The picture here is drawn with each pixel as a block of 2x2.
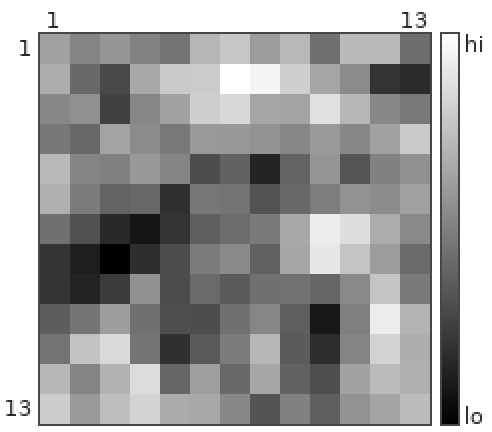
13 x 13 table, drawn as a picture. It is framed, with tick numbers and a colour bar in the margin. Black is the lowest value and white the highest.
The ninth with the highest average is the top middle. The halves do not mirror each other. The ninth with the lowest average is the middle left. No single row or column stands out from its neighbours.
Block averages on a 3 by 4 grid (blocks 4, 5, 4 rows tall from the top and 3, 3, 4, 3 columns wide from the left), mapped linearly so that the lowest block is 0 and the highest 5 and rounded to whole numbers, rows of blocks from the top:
2453 / 0023 / 4215
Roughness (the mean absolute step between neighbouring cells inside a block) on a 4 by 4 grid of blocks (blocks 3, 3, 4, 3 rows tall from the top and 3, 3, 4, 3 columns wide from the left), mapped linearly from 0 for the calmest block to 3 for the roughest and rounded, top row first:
1 1 2 3 | 1 2 1 1 | 1 1 1 2 | 2 3 2 0
